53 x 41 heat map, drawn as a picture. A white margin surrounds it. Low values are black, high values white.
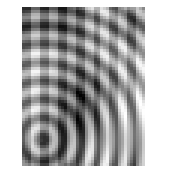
Stripes: upright, repeating 7 times. Rings: centred on the bottom left. Lone odd cells: none. Ninth with the lowest average: centre.
